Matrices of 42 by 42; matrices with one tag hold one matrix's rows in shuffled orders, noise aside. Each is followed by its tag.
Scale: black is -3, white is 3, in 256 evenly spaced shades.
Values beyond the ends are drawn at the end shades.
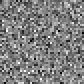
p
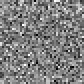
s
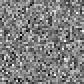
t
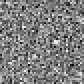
s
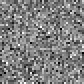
p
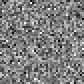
p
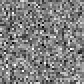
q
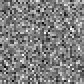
q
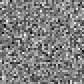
p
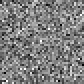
p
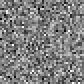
q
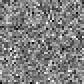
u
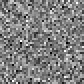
t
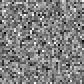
p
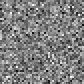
u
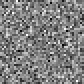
t
